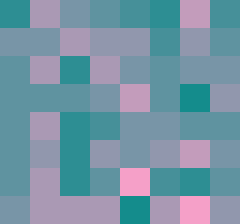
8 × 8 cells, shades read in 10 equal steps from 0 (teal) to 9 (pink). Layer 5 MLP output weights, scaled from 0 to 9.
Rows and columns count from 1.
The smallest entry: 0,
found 2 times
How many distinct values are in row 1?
6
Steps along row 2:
same up down same down up down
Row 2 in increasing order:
2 3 4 4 5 5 5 6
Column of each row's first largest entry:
7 3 2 5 2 7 5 7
